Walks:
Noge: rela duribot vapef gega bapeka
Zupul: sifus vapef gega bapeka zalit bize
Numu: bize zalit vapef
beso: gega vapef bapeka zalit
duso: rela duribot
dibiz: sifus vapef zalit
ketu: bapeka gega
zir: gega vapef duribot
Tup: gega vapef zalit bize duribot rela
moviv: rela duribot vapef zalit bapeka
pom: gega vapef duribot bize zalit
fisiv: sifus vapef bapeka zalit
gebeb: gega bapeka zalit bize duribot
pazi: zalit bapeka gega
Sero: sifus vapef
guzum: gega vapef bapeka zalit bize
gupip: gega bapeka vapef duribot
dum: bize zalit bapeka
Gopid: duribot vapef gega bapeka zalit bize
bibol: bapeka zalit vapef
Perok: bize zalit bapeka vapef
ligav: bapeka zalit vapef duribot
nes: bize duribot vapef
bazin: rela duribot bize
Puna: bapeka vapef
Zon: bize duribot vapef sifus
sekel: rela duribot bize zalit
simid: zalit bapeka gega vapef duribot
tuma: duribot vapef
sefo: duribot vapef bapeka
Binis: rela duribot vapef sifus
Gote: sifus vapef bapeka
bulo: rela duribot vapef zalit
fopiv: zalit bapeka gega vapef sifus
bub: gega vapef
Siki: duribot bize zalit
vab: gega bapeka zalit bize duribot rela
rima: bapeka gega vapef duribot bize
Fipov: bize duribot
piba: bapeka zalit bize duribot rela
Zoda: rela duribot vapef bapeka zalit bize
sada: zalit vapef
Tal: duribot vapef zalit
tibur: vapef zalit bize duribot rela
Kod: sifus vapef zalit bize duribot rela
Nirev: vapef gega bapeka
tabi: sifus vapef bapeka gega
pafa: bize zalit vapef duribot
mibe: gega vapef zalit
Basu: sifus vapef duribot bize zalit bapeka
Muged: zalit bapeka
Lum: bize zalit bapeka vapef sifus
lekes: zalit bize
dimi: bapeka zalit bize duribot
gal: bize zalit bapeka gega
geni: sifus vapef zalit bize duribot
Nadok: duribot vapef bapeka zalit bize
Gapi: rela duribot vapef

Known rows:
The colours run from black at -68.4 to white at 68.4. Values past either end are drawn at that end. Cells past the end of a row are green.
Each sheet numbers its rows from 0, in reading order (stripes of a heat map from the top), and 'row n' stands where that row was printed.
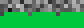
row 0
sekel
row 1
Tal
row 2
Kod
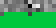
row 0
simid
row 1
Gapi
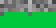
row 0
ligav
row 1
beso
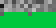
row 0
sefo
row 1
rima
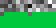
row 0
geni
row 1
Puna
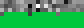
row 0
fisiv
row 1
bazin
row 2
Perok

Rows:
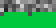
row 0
dibiz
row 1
piba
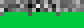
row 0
sada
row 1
Fipov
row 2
fopiv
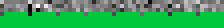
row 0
moviv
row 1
duso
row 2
Basu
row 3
guzum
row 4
tibur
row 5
dum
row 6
Binis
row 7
Noge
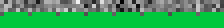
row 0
zir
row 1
Lum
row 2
tabi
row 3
Zon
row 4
lekes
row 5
Zupul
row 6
Tup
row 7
mibe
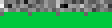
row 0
pazi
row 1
Nadok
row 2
Muged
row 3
pom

